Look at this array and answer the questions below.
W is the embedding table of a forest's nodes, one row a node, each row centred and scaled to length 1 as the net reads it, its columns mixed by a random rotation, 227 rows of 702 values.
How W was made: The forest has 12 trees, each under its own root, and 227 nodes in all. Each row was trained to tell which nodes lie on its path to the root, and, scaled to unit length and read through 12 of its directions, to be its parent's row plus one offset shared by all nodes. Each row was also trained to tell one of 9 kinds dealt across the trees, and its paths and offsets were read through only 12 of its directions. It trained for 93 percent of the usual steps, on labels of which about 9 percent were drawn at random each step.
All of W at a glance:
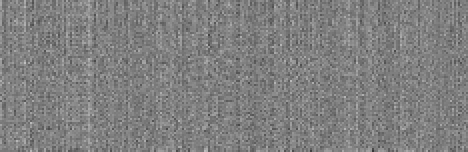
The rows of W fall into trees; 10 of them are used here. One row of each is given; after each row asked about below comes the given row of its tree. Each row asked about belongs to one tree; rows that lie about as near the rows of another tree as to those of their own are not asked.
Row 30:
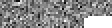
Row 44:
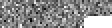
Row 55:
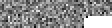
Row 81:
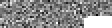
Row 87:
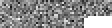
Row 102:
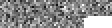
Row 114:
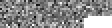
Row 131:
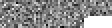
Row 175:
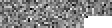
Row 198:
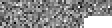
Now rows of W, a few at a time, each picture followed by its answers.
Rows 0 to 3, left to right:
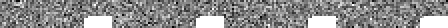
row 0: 30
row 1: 131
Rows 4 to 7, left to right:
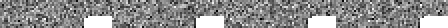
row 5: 30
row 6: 131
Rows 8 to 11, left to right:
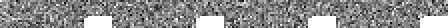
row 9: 87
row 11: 87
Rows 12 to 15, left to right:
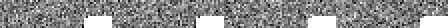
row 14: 175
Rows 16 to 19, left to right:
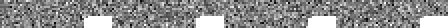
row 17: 114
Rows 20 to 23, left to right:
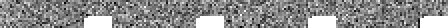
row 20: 30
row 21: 198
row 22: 131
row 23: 30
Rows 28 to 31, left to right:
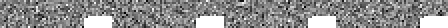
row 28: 87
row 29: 30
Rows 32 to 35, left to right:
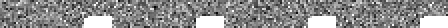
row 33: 30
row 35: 30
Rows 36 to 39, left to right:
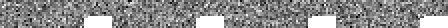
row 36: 87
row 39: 175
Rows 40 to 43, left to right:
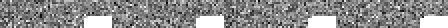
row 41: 198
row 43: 175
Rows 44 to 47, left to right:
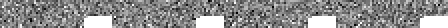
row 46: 198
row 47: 198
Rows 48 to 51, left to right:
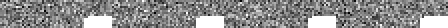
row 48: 114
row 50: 55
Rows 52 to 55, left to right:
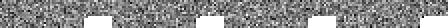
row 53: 87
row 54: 55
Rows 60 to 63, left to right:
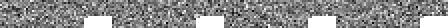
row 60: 55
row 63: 87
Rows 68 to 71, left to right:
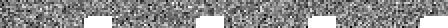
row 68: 55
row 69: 114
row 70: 87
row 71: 175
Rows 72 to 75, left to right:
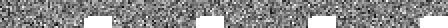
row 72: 55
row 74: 198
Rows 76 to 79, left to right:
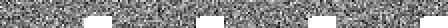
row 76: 102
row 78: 87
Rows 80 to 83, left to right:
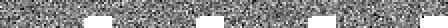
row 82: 114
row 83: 87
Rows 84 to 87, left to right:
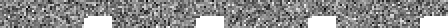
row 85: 175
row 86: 114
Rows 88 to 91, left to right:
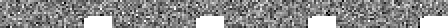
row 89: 175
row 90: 55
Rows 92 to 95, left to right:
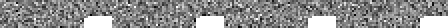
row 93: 30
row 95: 87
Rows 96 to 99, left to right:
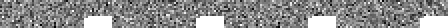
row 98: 55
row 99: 102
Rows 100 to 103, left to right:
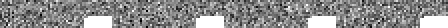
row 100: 198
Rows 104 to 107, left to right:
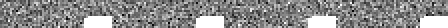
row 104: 175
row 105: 175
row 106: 114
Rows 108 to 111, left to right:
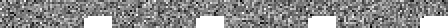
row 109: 175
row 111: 55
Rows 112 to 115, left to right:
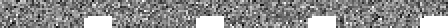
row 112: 30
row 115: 87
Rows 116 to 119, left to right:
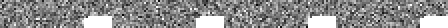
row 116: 114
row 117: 102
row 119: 114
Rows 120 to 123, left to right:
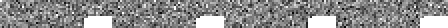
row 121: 175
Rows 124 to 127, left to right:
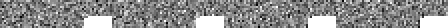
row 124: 175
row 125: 44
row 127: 30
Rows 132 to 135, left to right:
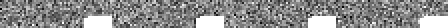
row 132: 114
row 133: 131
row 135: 102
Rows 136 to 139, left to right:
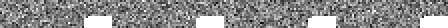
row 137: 198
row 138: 175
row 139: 55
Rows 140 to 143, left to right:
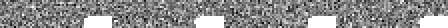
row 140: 175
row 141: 102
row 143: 114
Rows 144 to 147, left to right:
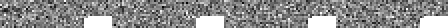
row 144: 55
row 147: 175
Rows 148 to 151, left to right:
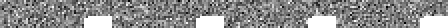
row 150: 114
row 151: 114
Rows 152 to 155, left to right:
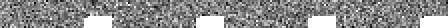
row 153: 30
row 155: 131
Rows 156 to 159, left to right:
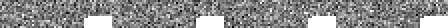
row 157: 30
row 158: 175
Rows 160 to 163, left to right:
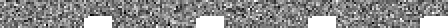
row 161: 175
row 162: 55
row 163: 87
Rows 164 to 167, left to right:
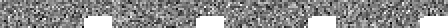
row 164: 87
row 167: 44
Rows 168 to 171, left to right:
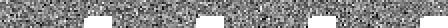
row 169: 175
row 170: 87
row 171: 30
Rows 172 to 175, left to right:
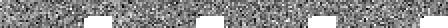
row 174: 87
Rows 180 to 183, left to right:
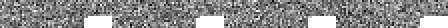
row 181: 114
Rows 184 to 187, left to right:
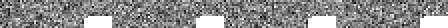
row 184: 55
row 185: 114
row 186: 30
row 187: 30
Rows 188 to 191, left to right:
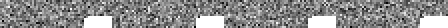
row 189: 87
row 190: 55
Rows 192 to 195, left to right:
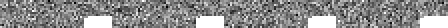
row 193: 55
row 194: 198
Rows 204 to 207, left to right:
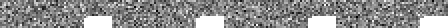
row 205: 114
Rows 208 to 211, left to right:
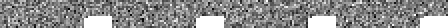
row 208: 131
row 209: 87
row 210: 30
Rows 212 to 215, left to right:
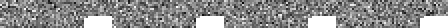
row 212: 30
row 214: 87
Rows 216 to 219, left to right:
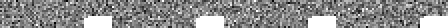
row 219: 81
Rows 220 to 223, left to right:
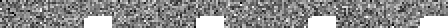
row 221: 30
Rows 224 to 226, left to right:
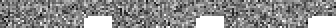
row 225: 175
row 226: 55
